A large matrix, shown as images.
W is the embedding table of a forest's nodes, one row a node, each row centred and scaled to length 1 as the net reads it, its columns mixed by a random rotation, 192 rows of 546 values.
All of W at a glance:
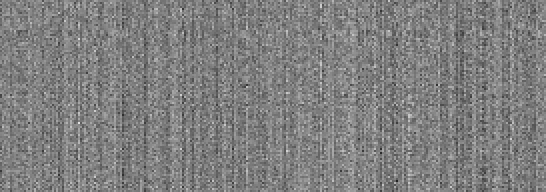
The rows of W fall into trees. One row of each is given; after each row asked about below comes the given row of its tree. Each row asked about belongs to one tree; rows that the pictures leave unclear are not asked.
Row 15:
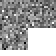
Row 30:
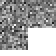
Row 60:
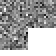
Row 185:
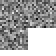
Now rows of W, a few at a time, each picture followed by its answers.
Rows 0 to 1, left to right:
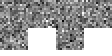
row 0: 30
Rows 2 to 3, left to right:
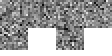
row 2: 60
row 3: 185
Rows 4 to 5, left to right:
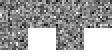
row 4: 185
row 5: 15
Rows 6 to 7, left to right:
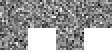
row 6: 185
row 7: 60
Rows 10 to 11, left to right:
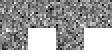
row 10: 15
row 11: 15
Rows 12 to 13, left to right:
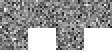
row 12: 60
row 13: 15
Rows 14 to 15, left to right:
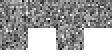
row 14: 15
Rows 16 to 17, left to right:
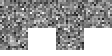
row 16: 30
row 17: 30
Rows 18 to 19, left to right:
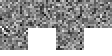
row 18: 60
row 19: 15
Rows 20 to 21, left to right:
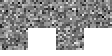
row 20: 15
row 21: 60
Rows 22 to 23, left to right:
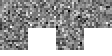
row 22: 185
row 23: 15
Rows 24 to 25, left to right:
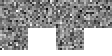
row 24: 185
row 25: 15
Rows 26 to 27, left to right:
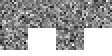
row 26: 15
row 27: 185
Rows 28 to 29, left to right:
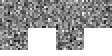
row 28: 185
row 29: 15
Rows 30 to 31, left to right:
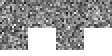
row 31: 30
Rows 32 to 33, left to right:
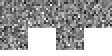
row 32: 30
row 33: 30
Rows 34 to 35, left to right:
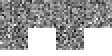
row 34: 30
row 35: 30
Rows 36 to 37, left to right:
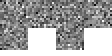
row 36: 15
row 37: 30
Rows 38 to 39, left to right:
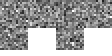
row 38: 185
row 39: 185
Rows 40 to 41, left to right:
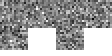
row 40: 30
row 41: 185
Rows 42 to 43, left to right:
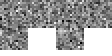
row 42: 185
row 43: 15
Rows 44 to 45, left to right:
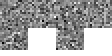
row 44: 185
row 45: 185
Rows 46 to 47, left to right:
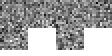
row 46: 30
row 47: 15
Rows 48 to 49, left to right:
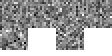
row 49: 60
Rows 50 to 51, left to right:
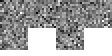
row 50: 15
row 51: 30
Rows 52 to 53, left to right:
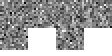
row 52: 30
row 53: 15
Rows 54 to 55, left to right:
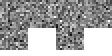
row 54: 185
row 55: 15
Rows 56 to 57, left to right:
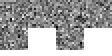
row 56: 30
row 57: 15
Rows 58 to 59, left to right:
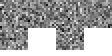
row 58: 15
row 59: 60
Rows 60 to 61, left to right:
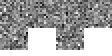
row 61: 30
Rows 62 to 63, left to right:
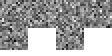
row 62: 185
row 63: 60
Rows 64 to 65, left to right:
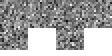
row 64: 15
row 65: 185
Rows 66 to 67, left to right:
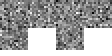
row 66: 185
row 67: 15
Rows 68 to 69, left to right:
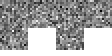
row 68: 30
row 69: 30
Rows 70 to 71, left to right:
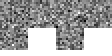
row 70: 30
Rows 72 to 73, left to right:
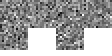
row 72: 15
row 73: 60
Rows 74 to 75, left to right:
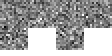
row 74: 30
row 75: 60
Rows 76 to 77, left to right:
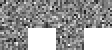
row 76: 185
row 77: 30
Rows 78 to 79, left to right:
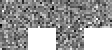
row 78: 15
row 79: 30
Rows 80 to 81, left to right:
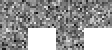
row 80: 15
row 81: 30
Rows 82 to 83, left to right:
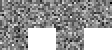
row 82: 30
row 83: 185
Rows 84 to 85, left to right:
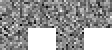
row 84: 60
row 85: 60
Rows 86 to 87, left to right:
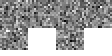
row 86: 15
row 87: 185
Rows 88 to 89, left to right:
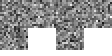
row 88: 30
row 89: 185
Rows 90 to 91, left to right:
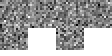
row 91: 60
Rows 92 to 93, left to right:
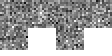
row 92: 30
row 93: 30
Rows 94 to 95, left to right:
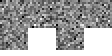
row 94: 15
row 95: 15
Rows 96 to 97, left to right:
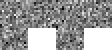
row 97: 15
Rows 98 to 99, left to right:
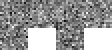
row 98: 30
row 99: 185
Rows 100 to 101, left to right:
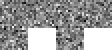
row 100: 30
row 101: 15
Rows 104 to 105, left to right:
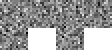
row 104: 60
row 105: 60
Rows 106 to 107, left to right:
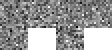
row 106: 185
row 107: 30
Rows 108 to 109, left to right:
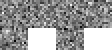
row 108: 15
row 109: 185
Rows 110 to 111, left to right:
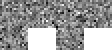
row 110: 30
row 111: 15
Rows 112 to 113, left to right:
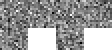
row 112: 185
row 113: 15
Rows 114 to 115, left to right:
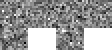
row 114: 15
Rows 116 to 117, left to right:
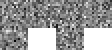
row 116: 15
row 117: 15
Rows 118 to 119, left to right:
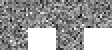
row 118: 30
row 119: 15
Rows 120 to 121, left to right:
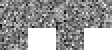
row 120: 15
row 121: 185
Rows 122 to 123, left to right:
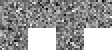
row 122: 185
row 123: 185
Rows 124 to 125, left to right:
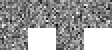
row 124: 30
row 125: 15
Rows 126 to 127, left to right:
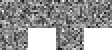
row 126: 15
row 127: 15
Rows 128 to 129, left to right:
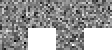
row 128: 15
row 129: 185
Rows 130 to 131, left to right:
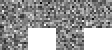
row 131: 185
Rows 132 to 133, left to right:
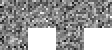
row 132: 30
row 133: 185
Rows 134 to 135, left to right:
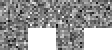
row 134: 185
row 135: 15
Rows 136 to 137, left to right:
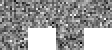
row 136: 30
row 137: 15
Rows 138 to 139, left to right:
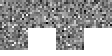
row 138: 30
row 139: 30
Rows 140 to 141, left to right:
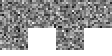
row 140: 30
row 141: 185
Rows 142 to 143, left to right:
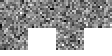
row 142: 15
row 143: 185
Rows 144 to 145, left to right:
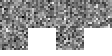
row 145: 30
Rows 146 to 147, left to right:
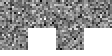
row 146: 30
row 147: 15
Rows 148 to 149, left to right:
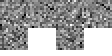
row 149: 15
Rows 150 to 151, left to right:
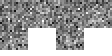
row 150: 30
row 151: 30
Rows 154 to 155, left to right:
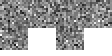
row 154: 185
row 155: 30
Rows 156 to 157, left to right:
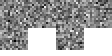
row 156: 185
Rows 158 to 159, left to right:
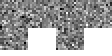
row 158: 15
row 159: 185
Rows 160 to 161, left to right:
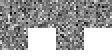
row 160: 30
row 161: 60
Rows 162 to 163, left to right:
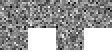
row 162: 185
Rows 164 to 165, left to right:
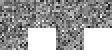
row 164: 30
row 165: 15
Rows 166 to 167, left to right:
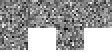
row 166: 30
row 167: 185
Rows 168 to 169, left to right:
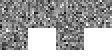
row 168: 15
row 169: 185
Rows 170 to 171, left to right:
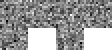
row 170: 15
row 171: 15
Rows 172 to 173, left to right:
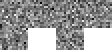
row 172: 15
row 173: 185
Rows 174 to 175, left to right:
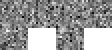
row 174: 15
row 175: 15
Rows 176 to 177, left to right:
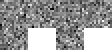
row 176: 15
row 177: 30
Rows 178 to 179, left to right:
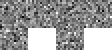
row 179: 185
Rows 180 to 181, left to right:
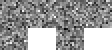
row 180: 185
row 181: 185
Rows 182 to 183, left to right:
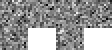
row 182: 15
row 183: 15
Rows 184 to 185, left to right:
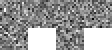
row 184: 60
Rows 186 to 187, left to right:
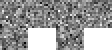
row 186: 15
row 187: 15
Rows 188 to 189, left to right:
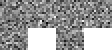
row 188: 185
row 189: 185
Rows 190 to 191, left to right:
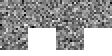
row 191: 185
